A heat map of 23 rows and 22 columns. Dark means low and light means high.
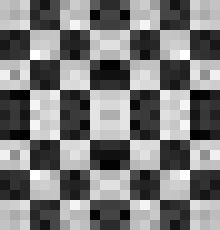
Slope: none. Grain: checkered. Mirror symmetry: left to right and top to bottom. Histogram: two levels.
